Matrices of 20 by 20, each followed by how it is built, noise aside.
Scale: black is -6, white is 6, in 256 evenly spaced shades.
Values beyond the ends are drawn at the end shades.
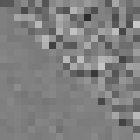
upper triangular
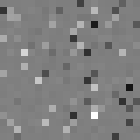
sparse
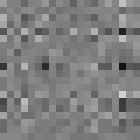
low rank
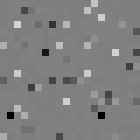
sparse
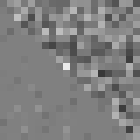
upper triangular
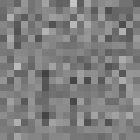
low rank
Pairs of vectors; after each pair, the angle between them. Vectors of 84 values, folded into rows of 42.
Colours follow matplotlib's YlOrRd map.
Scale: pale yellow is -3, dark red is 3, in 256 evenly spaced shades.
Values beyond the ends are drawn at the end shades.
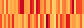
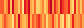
partly opposed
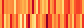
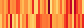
partly aligned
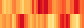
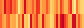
orthogonal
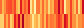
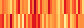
nearly opposite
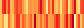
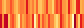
nearly opposite
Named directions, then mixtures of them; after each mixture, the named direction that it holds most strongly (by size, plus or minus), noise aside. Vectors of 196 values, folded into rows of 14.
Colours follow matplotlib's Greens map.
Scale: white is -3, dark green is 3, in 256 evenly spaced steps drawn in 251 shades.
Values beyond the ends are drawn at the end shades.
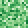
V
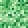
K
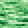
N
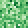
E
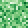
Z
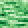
N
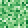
V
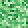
V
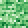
K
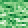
N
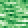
N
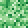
K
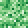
K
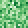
E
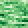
N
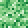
K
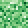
Z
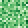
V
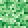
K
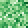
K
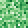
E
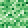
K
